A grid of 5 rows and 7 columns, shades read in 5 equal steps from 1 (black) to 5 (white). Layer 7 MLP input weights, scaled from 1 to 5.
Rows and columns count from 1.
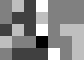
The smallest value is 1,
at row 4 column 4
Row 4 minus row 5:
1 1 1 -1 -2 0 0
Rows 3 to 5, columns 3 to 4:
2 5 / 3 1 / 2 2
